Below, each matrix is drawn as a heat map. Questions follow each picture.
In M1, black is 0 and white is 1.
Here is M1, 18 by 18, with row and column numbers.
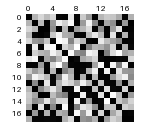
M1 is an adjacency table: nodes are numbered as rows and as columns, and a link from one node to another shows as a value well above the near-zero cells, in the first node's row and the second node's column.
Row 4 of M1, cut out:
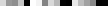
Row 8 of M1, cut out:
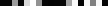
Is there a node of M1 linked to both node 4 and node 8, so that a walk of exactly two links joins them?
yes
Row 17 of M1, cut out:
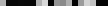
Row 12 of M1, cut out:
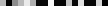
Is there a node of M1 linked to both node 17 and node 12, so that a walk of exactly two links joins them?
yes
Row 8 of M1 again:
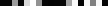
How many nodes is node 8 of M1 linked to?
9
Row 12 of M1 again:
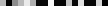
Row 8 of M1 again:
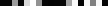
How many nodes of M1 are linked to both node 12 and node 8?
5
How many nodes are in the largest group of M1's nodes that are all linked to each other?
6
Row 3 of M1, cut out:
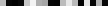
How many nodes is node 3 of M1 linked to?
10
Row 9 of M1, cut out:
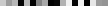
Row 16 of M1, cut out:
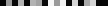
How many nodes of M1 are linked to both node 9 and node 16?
4
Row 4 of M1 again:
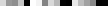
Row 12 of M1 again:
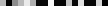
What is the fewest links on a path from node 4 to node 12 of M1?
1
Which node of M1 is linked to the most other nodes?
node 6
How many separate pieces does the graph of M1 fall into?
1
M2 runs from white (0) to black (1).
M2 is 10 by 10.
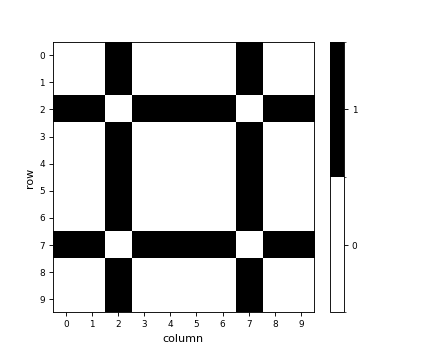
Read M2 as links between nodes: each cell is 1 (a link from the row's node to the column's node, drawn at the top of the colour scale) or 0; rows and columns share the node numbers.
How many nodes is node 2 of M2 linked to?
8
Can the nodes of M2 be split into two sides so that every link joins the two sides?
yes
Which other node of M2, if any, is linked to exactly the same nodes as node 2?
node 7
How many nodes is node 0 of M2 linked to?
2
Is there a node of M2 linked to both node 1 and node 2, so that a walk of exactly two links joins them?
no
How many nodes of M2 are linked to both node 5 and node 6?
2
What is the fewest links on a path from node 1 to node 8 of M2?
2
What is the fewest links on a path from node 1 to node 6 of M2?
2
